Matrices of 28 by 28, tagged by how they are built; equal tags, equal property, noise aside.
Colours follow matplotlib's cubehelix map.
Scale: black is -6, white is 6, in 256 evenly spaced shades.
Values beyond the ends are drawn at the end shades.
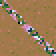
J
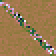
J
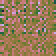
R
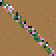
J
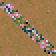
J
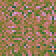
R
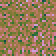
R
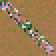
J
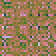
R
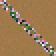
J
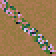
J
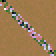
J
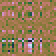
R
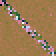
J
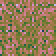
R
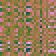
R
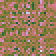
R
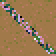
J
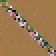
J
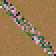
J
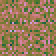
R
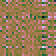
R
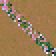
J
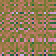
R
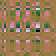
R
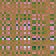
R
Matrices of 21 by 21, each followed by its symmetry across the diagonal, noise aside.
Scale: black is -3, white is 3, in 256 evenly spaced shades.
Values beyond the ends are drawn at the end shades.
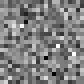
antisymmetric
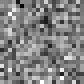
neither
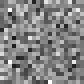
neither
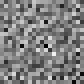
symmetric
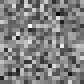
neither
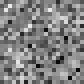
symmetric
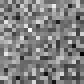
symmetric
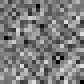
symmetric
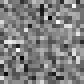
antisymmetric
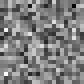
antisymmetric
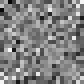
symmetric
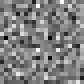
antisymmetric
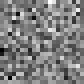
antisymmetric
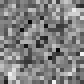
symmetric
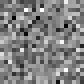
neither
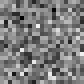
neither
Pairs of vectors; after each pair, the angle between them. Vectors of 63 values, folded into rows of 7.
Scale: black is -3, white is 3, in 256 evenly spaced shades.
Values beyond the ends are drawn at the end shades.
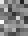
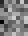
nearly opposite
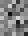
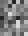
nearly opposite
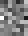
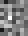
orthogonal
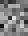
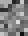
orthogonal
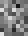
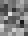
partly opposed
